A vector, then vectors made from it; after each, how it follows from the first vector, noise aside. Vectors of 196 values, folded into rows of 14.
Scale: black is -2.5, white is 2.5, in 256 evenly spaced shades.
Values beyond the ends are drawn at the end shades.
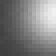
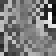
sign-scrambled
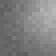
shrunk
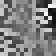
sign-scrambled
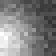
reversed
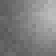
shrunk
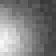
reversed
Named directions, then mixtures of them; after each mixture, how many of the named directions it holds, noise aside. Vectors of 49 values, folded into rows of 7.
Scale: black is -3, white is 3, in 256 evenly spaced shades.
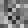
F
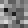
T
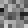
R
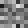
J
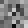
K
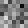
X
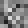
one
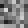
three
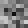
two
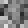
three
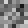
two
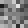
two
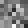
one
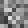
one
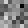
one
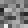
two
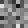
one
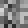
three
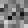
three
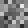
one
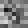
two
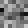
one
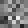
two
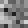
one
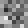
three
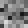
two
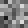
one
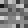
one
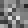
two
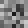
two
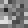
two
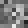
three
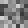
three
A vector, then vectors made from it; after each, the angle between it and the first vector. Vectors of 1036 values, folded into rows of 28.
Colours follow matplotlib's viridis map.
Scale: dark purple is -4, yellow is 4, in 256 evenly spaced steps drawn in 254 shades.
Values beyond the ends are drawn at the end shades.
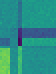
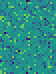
orthogonal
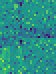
partly aligned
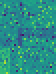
partly aligned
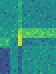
nearly opposite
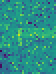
partly opposed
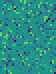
orthogonal
